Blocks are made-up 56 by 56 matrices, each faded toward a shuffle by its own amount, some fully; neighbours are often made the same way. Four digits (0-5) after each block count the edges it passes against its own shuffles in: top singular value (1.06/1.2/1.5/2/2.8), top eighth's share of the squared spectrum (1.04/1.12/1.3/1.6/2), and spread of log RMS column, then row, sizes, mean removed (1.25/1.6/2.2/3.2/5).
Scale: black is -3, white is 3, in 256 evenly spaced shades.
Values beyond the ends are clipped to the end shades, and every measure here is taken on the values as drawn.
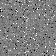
1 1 0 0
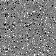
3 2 1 0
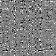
3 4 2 2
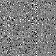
3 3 2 1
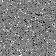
0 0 0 0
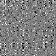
3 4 2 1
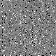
2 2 2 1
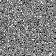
1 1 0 0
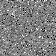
2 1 0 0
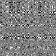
4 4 2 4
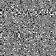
3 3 1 2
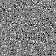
3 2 1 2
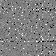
3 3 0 1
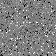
0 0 0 0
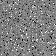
1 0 0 0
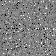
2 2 0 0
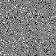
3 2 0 1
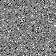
0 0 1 0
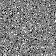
0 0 0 0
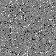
3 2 1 0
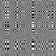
5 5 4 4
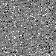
1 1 1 1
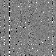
3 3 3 0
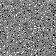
1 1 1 0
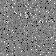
1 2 1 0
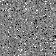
1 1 1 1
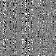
2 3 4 2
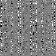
2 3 4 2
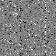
2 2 2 0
